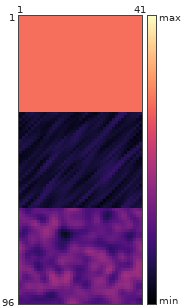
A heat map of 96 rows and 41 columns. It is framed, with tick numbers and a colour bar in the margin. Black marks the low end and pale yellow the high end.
It is made of 3 by 1 panels. Panel 1,1: high, flat. Panel 2,1: very low, slanting up to the right, faint in contrast. Panel 3,1: low, blotchy.
